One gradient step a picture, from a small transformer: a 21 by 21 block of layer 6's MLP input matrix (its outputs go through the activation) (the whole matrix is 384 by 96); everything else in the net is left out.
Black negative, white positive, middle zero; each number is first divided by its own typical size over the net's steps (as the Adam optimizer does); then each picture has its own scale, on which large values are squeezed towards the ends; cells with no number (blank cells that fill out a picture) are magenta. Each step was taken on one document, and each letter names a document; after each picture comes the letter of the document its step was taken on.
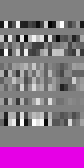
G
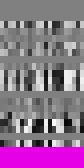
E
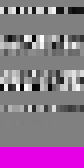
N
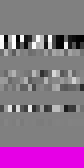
N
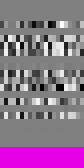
G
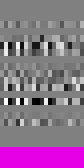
G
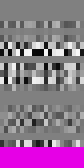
E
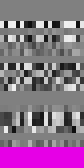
E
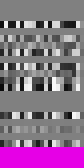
E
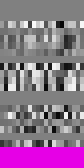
E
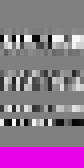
N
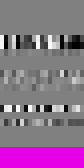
N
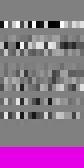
G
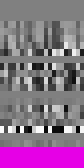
E
